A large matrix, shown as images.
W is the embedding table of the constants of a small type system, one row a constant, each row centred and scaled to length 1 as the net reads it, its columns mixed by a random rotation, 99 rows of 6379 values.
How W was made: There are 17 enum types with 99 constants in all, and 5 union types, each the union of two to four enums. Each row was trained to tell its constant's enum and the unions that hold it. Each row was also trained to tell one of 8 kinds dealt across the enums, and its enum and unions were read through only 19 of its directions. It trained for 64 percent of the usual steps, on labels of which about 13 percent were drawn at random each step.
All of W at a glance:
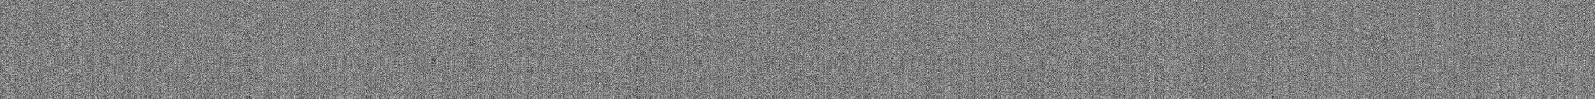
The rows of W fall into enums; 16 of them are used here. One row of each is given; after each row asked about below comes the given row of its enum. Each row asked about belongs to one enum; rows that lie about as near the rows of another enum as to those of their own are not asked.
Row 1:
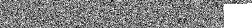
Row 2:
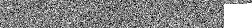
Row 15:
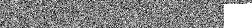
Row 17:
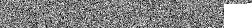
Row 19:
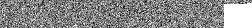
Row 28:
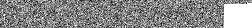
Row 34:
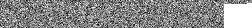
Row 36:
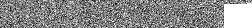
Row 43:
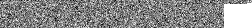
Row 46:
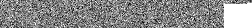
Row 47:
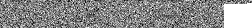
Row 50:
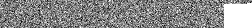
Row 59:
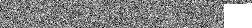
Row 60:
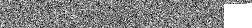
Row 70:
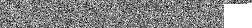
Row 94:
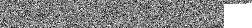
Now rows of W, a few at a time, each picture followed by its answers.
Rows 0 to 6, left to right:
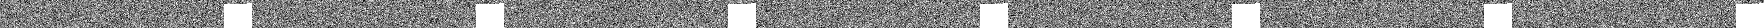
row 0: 59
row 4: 15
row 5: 17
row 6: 46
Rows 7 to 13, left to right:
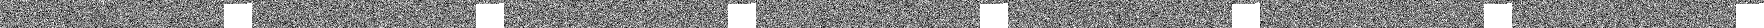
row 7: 94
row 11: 59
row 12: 46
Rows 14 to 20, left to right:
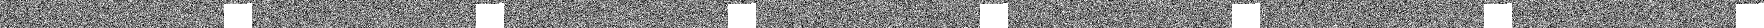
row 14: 50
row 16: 15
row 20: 94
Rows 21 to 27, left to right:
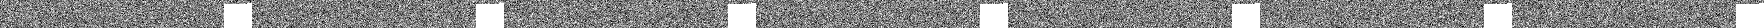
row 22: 15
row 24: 28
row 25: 46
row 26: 1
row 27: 60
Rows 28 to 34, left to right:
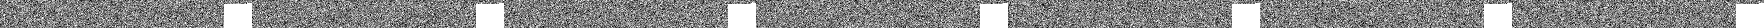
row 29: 47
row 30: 15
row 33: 43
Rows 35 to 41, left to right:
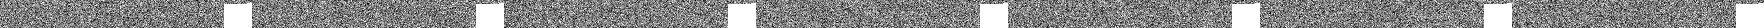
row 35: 34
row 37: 50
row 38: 70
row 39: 70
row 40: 2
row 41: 46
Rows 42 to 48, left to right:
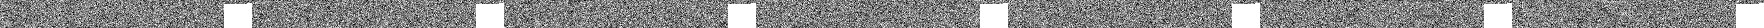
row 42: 94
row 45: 2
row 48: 70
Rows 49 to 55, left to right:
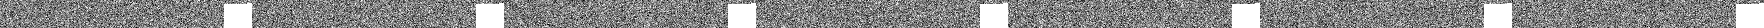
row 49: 1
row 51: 17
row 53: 94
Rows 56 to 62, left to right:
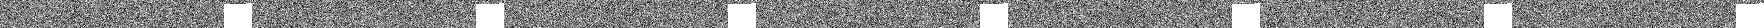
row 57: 15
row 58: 19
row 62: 19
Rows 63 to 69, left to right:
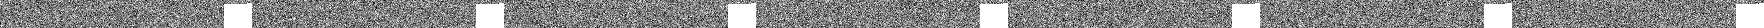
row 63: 60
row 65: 60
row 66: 19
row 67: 43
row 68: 19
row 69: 50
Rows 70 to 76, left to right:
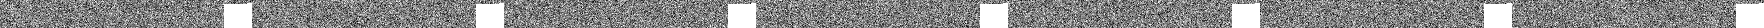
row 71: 43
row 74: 43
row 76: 46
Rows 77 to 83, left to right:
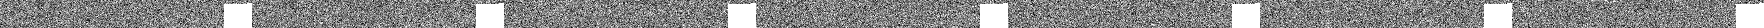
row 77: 1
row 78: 2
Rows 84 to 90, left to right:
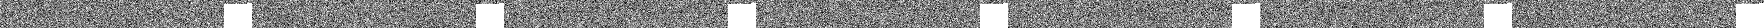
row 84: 1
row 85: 17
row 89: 19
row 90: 50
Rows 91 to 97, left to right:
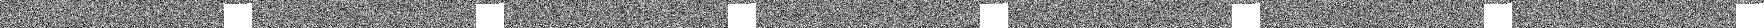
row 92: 70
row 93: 60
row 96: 50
